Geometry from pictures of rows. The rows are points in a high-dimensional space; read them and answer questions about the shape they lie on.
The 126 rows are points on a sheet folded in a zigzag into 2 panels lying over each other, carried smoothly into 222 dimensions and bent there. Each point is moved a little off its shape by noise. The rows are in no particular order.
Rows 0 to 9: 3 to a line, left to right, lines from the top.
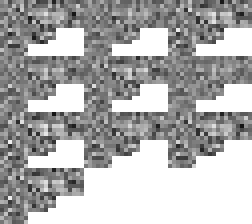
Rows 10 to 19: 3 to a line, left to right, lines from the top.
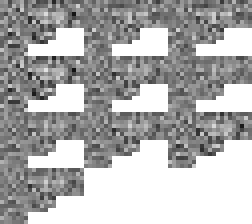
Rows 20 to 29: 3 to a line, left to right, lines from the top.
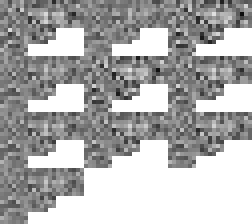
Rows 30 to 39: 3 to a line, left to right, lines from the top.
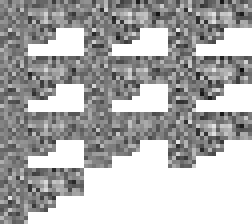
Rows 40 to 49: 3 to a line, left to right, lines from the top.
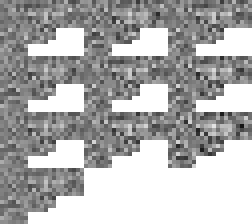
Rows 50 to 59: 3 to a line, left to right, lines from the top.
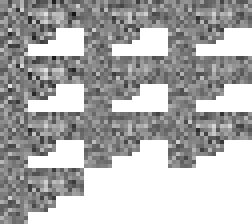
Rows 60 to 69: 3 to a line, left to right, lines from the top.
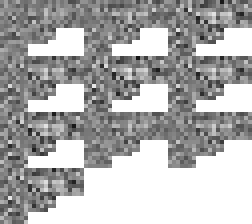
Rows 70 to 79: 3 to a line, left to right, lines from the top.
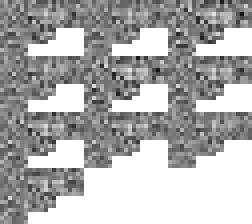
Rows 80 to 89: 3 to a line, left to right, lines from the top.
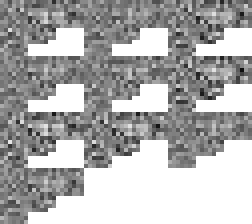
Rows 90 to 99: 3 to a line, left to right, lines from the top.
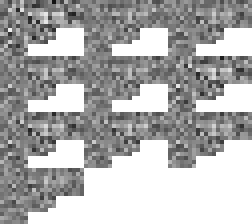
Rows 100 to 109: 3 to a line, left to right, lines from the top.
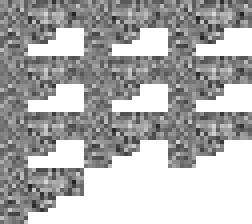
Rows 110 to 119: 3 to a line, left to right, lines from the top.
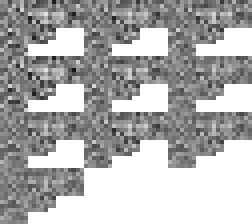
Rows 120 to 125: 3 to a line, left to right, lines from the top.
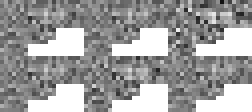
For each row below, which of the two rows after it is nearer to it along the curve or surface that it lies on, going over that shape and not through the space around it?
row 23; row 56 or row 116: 116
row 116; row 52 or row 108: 108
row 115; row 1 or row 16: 1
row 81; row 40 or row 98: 98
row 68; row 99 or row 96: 96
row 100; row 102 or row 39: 39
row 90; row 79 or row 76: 76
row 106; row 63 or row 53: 53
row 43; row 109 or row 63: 63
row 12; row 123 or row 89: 123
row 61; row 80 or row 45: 45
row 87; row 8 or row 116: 8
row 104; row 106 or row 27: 106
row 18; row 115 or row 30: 30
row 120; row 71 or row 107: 107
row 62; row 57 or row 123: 123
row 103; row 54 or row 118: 54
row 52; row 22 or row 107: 107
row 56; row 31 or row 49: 31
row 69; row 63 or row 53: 63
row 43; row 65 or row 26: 26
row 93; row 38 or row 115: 38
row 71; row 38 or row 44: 38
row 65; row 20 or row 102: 102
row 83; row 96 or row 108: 96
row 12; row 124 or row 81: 124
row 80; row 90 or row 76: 90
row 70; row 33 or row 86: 33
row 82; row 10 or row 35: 35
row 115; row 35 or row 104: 104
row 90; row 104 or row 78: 104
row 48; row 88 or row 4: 4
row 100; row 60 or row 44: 60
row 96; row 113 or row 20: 113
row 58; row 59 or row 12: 12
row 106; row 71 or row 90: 90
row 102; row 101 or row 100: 101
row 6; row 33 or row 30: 30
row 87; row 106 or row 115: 106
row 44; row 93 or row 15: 93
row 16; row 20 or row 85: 20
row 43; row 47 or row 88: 88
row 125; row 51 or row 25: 51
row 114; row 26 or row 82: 26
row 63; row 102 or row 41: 41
